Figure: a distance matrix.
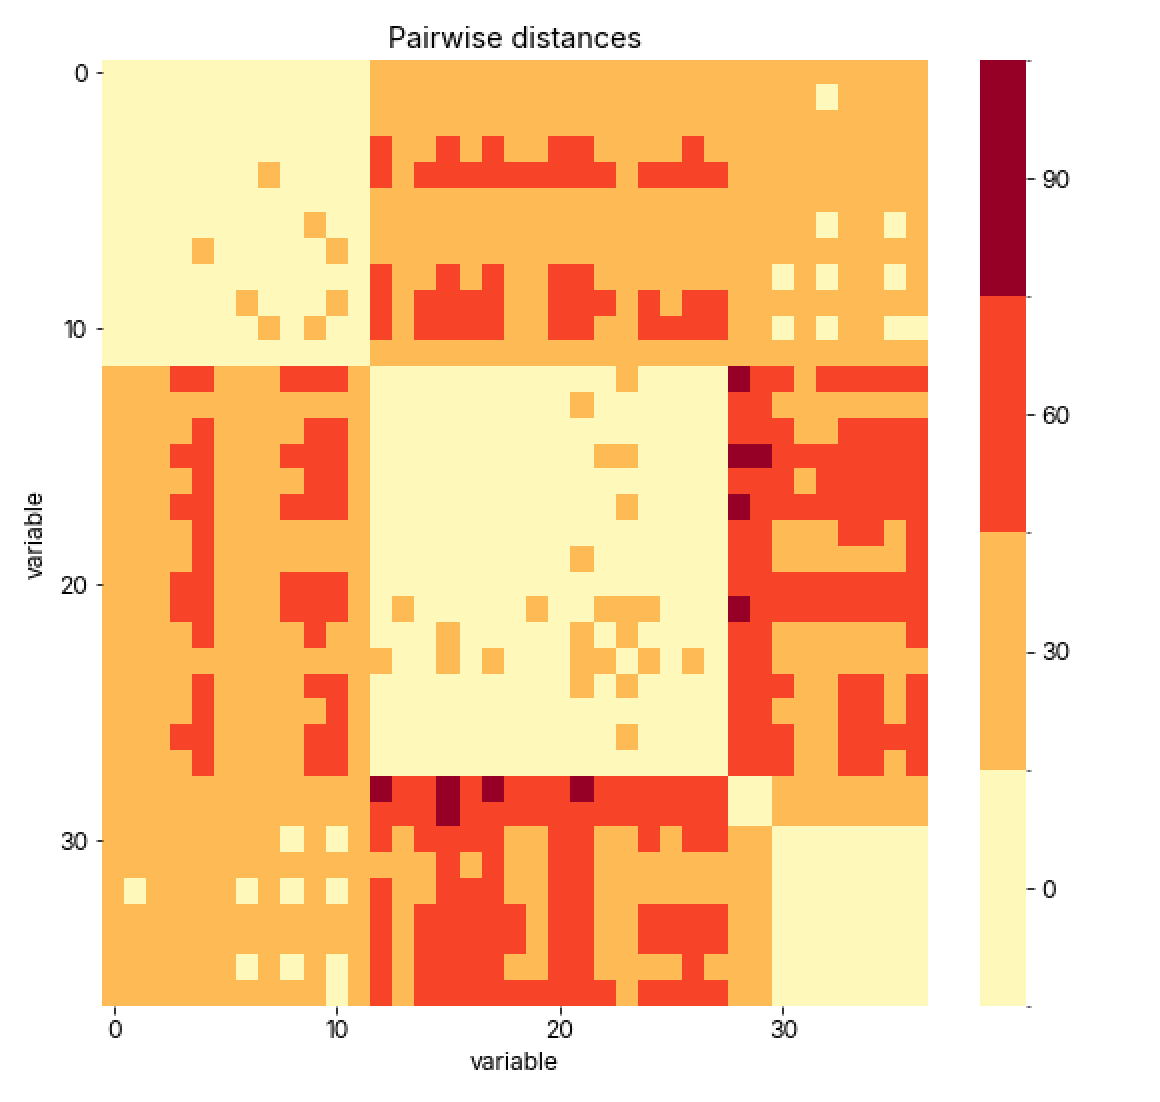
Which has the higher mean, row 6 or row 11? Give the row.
11
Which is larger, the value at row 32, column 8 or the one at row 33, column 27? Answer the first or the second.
the second
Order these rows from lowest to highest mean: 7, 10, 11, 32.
11, 7, 32, 10
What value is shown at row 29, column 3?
30
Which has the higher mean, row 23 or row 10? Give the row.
10
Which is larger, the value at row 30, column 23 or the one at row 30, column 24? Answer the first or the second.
the second
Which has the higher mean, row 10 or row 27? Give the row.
10
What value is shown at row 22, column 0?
30
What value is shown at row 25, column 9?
30
